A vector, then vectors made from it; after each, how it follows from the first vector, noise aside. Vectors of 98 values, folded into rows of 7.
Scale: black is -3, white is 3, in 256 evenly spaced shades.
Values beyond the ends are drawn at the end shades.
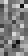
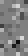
partly zeroed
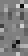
partly zeroed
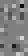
partly zeroed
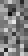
reversed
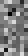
reversed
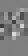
partly zeroed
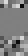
partly zeroed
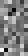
reversed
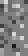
partly zeroed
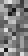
reversed
